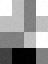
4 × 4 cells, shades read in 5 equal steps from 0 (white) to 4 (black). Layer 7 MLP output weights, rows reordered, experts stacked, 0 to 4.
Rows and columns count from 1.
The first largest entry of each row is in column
3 3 1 2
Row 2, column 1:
1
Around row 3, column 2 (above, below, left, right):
1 4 2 1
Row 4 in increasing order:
2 3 4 4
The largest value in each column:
3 4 4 2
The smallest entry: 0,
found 3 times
